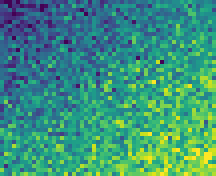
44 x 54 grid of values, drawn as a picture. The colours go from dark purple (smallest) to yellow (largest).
No single row or column stands out from its neighbours. The bottom right is the ninth with the highest average. The ninth with the lowest average is the top left. Neither half mirrors the other. Values rise toward the bottom right. There are no regular stripes.
